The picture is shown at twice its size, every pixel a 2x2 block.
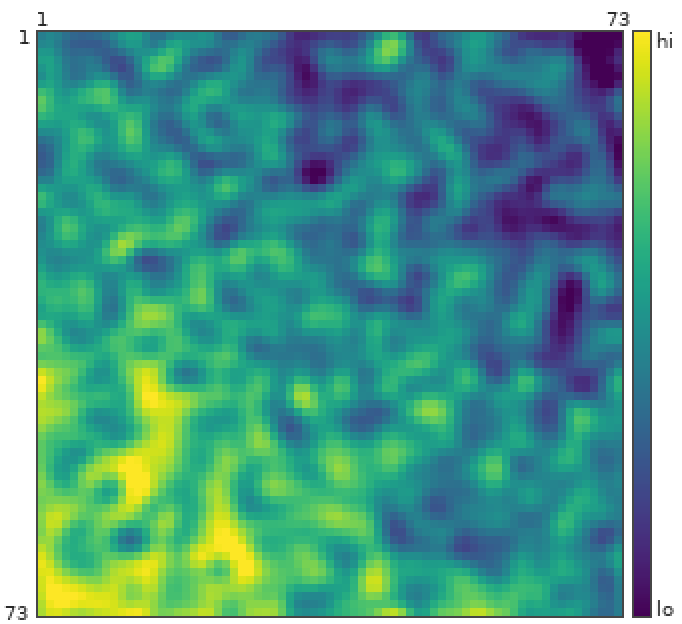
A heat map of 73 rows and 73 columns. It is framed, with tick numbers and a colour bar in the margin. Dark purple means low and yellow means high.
Histogram: bell-shaped. Grain: blotchy. Odd rows or columns: none. Ninth with the highest average: bottom left. Stripes: none. Ninth with the lowest average: top right. Slope: up to the bottom left.
